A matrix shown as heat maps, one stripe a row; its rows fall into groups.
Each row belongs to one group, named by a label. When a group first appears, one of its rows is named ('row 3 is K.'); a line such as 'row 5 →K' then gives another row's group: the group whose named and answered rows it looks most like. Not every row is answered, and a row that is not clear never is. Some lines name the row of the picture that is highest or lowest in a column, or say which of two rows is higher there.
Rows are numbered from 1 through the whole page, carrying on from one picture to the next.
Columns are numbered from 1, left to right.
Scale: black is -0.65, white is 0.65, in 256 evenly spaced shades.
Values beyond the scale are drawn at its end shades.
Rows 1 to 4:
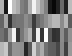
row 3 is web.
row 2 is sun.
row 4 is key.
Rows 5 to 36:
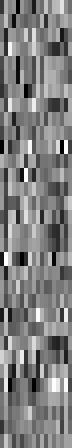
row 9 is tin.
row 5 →tin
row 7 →web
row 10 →tin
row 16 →key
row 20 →web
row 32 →sun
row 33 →sun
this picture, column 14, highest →32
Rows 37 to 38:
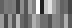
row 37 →tin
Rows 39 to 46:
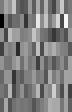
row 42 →tin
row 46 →sun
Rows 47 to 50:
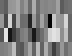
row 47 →web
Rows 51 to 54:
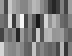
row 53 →tin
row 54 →key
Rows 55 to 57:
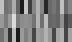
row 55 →key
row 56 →web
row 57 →tin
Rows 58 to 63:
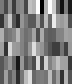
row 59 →tin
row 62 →tin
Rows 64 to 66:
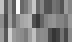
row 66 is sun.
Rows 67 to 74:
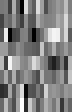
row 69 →sun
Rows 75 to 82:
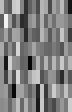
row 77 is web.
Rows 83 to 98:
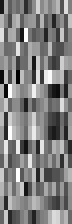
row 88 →tin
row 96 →key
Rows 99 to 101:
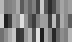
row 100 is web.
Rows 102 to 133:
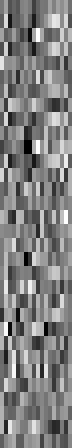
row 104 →key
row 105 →sun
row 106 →key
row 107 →tin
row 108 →sun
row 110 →sun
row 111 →key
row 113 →sun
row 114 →key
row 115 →web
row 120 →key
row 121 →sun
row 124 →tin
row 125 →key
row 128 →web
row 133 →web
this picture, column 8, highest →122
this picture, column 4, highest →128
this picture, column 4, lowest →117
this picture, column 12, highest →128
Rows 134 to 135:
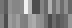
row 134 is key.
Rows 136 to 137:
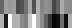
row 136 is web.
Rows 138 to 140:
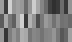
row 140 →web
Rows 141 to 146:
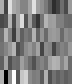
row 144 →web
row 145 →sun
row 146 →web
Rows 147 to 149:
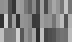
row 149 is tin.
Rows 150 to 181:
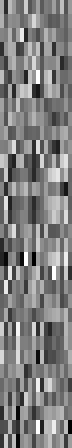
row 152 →key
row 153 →web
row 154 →web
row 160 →web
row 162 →sun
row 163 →web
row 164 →sun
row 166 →web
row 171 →web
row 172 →sun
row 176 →key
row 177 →tin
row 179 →tin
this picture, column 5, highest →173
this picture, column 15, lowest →160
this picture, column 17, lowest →163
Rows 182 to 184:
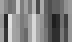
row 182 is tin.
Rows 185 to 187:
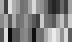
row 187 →sun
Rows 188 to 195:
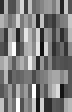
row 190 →web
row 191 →web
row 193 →sun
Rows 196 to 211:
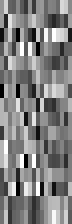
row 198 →tin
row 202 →tin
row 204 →key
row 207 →key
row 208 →tin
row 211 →sun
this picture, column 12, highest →198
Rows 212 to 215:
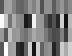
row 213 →key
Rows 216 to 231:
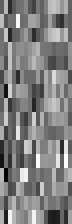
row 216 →sun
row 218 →sun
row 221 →tin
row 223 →sun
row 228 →web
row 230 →web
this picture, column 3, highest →231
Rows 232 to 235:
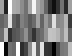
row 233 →tin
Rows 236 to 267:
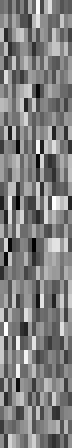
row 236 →tin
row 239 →sun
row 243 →key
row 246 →tin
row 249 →web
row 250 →tin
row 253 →sun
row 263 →tin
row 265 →web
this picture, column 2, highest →259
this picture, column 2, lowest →254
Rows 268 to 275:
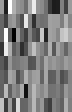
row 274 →key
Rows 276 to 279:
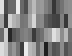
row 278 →sun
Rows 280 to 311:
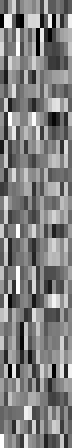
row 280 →web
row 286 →web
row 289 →web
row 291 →sun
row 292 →web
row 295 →sun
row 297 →sun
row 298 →sun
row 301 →sun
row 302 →key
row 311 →key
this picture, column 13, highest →281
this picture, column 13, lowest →282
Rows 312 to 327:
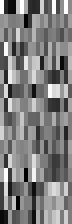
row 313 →key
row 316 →web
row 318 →sun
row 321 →key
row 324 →key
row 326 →tin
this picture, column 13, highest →318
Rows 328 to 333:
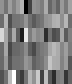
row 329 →sun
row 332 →sun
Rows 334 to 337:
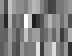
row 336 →web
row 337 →tin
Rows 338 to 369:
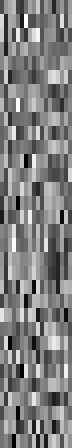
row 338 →web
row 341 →web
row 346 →sun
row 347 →web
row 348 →sun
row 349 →key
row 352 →tin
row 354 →web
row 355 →web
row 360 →key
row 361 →tin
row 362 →sun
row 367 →tin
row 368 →web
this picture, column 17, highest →364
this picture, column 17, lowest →360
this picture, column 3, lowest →362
